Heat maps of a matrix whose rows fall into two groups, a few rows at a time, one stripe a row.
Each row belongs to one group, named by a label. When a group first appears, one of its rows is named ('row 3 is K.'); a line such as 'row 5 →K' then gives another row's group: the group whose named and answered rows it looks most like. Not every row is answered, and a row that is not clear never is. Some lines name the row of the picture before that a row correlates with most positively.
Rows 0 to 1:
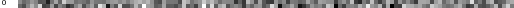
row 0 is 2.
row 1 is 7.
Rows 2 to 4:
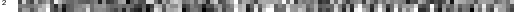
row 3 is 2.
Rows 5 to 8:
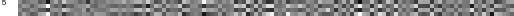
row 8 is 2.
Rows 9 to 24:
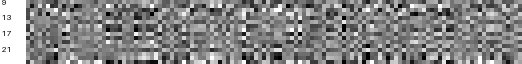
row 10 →7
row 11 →2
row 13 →7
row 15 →7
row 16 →7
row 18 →7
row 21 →2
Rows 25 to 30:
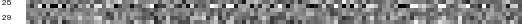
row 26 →7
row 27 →2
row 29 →7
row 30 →7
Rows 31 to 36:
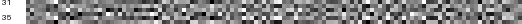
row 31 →2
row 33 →7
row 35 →2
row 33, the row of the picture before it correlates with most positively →29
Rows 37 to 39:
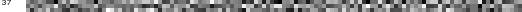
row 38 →2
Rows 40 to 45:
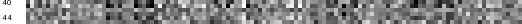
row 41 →7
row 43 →7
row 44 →7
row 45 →2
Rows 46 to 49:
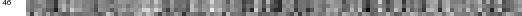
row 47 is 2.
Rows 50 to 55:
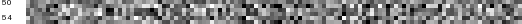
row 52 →7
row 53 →7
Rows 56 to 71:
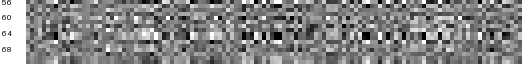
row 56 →2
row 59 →7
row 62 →7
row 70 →2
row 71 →2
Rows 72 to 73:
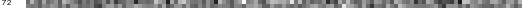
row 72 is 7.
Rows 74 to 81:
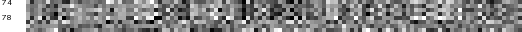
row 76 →7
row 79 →7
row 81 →2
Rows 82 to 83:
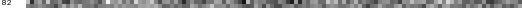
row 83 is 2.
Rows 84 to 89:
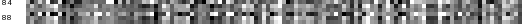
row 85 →2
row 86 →2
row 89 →2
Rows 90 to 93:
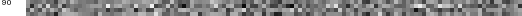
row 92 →7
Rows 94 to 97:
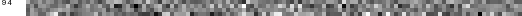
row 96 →7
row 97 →2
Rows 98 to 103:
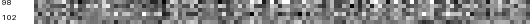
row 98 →2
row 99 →7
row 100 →2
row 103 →7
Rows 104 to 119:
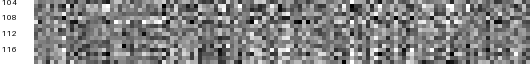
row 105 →7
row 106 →7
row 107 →2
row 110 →2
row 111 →7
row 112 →7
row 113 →2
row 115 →7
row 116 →2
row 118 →2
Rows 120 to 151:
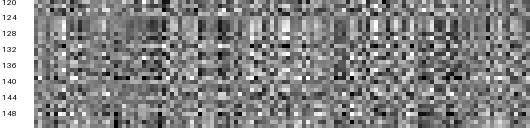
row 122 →7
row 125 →2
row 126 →2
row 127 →2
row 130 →7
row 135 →7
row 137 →2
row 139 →7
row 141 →2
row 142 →2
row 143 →7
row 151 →7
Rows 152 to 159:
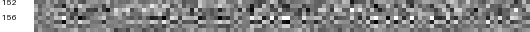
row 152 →7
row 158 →2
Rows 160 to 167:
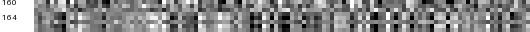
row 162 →2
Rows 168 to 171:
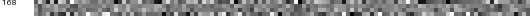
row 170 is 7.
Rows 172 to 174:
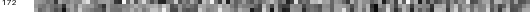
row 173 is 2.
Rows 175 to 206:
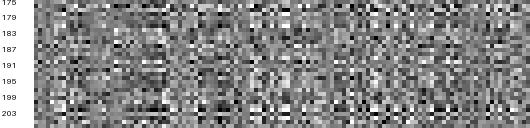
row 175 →2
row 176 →7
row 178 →2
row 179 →7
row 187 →7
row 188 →7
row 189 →2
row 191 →7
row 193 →2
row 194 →7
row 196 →2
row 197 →7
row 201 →2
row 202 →2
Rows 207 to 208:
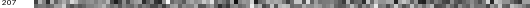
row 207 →7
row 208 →2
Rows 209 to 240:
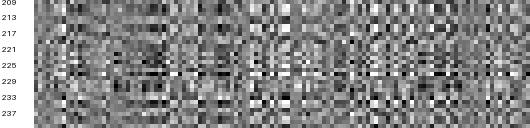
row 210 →2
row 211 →2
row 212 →2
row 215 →2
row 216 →2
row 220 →2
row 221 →2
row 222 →7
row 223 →2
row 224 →7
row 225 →2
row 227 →2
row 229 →7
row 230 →7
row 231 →7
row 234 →2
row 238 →2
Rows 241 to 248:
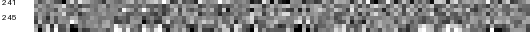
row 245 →7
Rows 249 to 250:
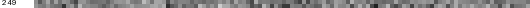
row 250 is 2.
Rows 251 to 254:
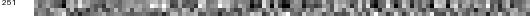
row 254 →2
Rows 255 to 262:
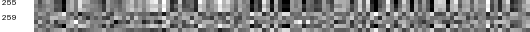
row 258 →2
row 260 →7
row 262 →2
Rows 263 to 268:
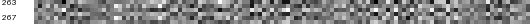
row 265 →2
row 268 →2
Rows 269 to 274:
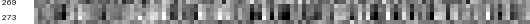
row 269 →7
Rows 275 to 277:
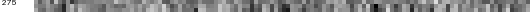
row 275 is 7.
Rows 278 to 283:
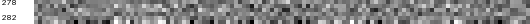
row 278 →2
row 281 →7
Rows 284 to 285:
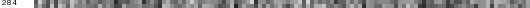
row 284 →7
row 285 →7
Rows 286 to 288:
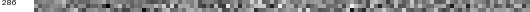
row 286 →2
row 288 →7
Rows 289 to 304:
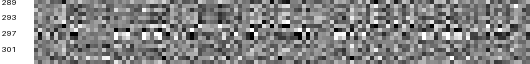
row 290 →2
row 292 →2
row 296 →7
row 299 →7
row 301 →2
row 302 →7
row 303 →7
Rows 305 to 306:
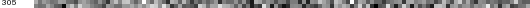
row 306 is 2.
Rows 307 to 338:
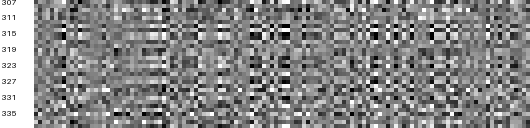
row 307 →2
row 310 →7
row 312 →2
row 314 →2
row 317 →2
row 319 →7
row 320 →7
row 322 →7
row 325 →2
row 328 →2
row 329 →7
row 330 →7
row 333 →2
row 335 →7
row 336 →2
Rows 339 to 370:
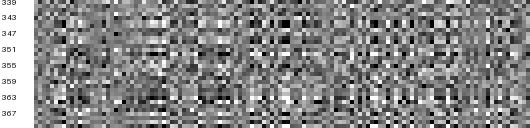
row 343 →7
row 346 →2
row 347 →7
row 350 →2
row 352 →2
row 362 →2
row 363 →2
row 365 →2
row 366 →7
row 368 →2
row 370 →2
